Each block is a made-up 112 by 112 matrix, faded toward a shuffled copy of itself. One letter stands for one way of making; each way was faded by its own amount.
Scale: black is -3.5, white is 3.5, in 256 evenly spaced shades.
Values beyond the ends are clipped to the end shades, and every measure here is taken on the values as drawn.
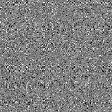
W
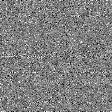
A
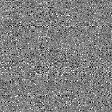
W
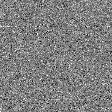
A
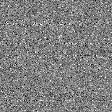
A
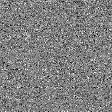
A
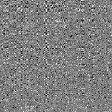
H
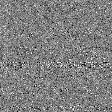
A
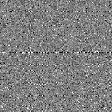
W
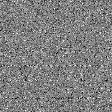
A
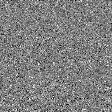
A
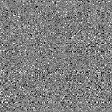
W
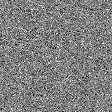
A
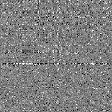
W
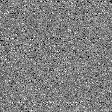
A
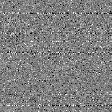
W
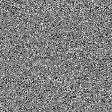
A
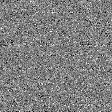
A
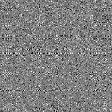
W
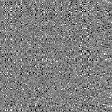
H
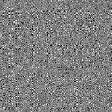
H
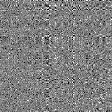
H
